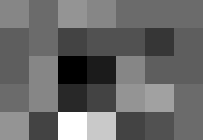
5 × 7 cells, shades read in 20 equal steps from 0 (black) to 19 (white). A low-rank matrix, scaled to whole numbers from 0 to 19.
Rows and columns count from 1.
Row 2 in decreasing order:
8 7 7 6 6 5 4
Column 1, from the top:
10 7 7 8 11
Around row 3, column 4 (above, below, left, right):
6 5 0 10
